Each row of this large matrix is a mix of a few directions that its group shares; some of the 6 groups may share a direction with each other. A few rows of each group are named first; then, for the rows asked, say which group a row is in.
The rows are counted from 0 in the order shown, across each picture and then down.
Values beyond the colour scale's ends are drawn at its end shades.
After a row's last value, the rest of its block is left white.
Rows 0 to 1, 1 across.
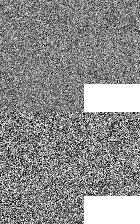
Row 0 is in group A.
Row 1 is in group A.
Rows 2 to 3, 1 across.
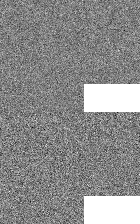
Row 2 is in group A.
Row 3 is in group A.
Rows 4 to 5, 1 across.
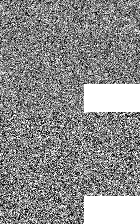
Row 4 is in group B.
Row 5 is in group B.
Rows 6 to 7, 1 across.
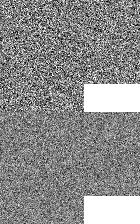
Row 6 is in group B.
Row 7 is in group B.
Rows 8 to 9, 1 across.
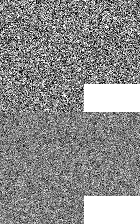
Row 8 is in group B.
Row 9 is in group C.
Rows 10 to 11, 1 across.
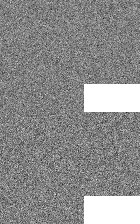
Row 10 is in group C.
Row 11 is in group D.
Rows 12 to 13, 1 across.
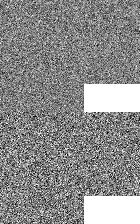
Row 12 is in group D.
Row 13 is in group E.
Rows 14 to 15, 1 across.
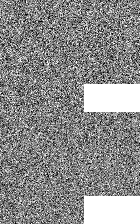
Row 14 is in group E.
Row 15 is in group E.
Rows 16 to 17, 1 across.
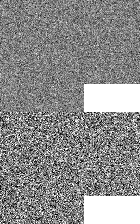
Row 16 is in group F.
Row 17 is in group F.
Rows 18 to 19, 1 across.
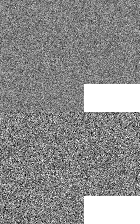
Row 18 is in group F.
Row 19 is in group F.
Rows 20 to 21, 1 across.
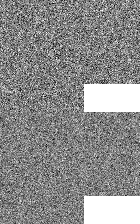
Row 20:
D
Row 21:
D
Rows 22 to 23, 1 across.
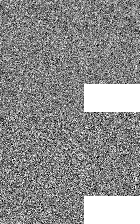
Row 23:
B
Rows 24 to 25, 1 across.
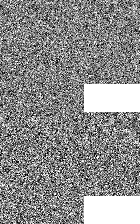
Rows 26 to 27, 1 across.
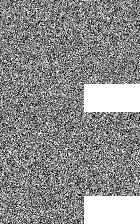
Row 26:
B
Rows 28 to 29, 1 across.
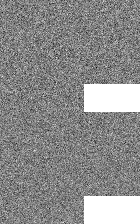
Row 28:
D
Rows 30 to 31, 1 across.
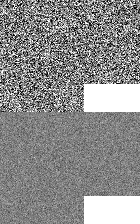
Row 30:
F
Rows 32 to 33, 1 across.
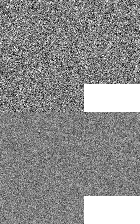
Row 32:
F
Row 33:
B
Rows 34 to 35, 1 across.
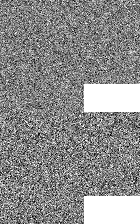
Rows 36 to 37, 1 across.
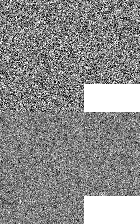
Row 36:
D
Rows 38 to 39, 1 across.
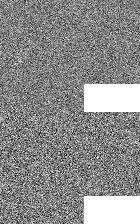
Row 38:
E
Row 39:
E
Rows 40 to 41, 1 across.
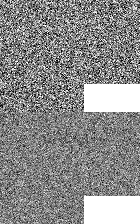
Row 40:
C
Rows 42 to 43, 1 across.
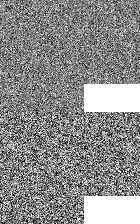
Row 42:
A
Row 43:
B
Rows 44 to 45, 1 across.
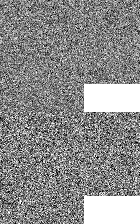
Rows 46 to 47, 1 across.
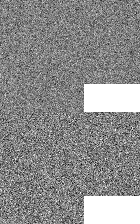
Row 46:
F
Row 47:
B
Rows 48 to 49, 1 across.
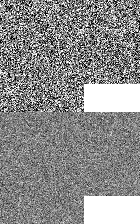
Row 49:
B
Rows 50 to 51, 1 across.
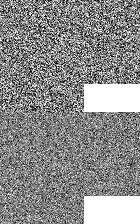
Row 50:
B
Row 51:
F
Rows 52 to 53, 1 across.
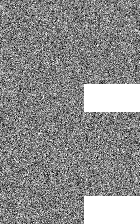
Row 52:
D
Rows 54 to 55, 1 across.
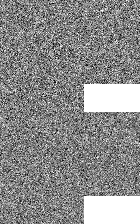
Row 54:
D
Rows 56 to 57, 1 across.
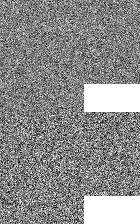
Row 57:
D
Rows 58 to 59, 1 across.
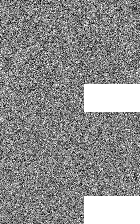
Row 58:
E
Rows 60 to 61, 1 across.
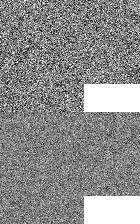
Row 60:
E
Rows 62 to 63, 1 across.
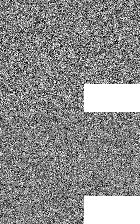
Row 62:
D
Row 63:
A
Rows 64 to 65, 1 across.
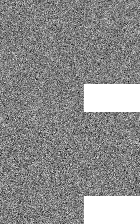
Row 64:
A
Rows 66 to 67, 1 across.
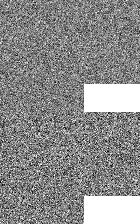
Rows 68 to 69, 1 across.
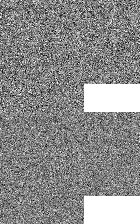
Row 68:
A
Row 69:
A
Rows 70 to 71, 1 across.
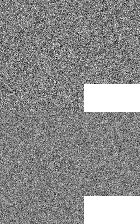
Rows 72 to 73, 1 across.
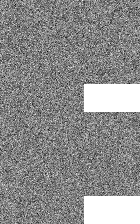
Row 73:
E
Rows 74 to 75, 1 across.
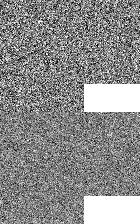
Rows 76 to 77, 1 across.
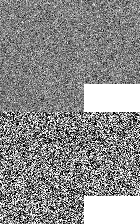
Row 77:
C
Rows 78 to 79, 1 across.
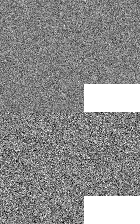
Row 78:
B
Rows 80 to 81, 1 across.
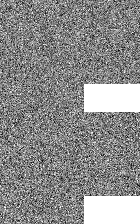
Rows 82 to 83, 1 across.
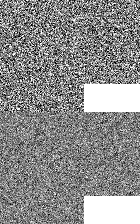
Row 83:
D
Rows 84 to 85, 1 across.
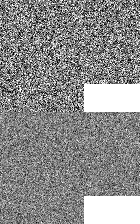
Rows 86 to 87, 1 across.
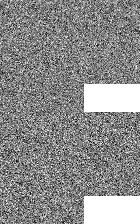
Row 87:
B
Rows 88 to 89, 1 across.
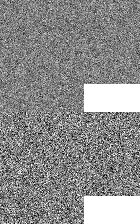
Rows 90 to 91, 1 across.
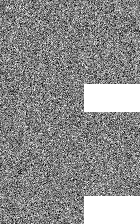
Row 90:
A
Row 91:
E
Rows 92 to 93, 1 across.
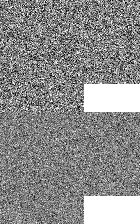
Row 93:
F
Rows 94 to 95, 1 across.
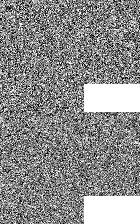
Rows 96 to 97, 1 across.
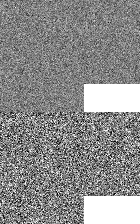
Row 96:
C
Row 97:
A
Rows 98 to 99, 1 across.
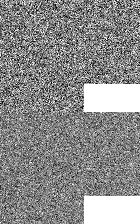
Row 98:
A
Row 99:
F
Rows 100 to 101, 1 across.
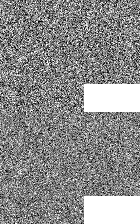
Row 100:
E
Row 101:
E
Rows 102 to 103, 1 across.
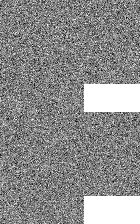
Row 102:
F
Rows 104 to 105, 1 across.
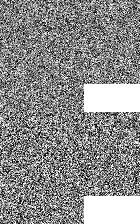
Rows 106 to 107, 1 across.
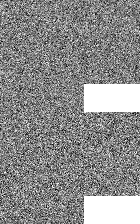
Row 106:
C
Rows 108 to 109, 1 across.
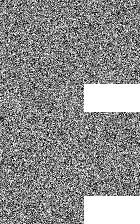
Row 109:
B
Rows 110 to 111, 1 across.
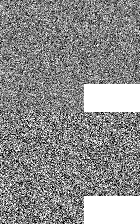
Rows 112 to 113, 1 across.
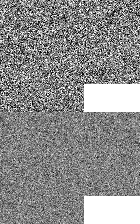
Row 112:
A
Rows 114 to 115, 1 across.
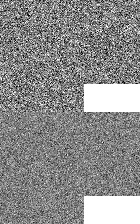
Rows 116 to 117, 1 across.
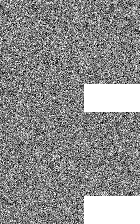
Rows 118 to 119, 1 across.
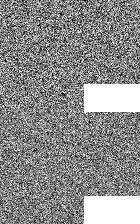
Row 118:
B
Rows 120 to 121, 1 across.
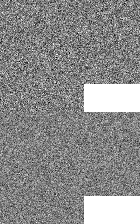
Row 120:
D
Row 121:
D
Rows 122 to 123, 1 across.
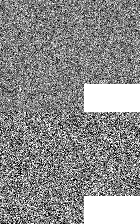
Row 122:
D
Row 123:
E
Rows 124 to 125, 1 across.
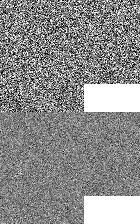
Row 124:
F
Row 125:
E
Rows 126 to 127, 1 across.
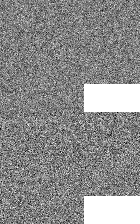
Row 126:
D
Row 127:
A
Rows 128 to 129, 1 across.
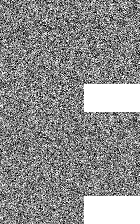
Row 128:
C
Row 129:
C
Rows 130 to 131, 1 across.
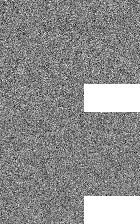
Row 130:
C
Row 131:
B
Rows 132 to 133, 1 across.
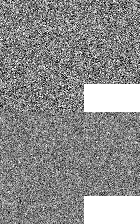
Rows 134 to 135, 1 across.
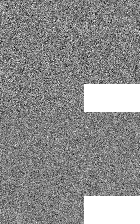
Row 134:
C
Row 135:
F
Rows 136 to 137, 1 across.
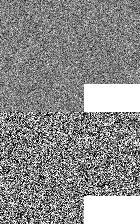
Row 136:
E
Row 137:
A
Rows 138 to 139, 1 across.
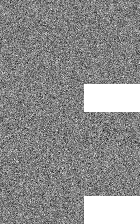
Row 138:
C
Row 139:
B
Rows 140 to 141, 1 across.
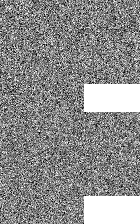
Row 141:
B
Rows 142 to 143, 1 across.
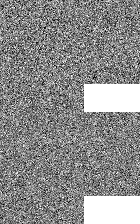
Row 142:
B
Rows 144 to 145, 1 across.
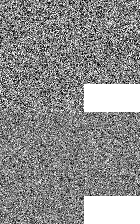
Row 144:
B
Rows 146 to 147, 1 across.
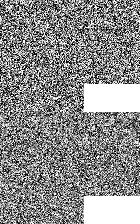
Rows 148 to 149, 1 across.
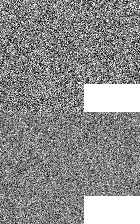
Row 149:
E
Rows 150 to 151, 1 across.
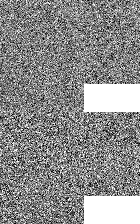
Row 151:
A
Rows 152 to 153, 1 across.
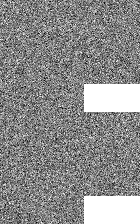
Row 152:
C
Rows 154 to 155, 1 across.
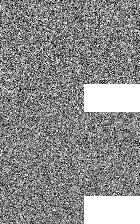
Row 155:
D
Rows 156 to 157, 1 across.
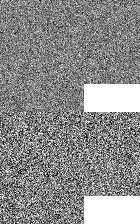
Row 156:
F
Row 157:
E
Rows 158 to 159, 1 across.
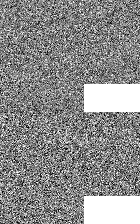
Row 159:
C
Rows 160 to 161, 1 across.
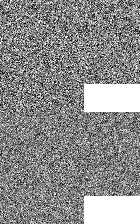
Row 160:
D
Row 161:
D
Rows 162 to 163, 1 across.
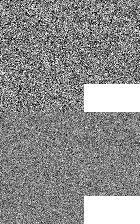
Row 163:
F
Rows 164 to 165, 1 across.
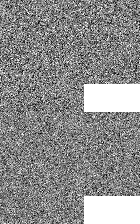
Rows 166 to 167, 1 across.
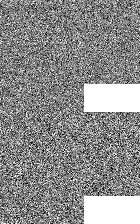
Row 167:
E
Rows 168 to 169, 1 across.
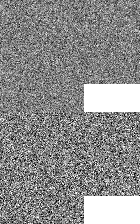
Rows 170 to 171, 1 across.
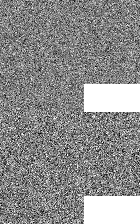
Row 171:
E
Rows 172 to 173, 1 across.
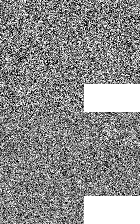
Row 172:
E
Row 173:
B
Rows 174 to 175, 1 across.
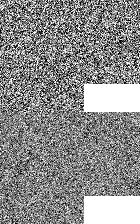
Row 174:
B
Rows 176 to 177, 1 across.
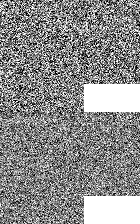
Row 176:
C
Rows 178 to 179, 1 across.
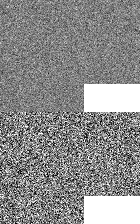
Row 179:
E
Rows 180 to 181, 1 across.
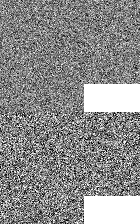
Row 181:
A
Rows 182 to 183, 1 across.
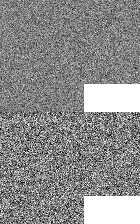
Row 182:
B
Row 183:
A
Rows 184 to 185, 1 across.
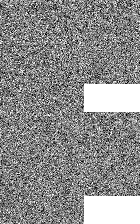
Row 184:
A
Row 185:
E
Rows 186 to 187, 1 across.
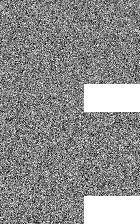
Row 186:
E
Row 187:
A
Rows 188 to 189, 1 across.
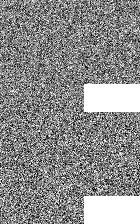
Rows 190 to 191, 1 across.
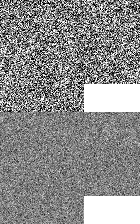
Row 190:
E
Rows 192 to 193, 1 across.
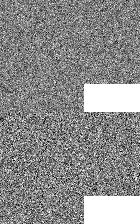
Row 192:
D
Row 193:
B
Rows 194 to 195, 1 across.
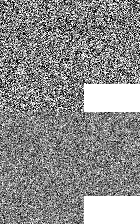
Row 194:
C
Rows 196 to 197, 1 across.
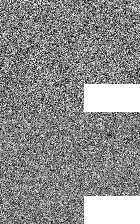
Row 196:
E
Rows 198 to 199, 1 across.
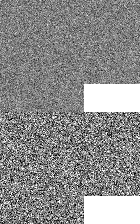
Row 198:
F
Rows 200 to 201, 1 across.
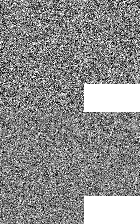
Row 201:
B
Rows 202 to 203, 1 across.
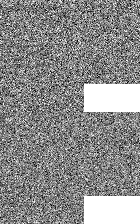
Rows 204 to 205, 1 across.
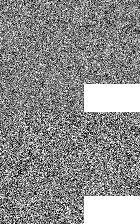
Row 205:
E
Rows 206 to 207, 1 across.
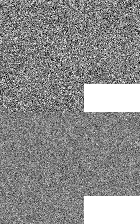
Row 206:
A
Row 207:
F
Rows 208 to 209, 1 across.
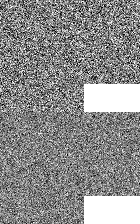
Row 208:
B
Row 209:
E
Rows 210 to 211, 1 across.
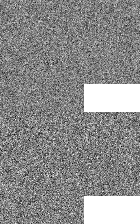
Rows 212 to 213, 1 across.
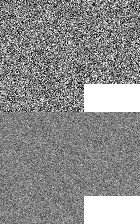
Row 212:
E
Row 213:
B
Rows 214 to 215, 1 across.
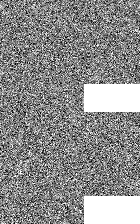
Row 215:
E
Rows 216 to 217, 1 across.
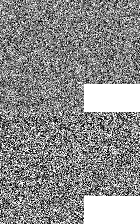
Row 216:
E
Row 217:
A
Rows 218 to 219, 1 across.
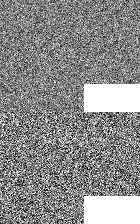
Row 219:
C
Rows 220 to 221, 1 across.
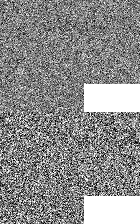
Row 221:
A
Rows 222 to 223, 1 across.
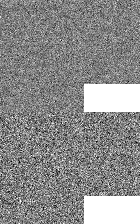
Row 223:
D
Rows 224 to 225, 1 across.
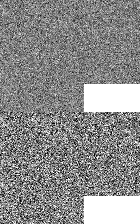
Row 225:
F
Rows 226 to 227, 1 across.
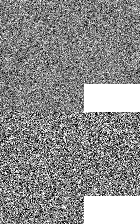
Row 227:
B
